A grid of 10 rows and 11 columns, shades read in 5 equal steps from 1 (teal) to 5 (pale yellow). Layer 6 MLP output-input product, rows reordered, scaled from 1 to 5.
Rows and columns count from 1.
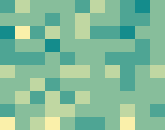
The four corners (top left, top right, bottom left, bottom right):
2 3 5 3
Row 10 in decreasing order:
5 5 5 4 3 3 3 3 3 2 2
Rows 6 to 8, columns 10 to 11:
3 4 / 3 3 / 3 3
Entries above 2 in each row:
7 8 6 8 4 10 9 9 9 9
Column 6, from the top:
2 4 4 3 3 4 3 4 3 2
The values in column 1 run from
1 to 5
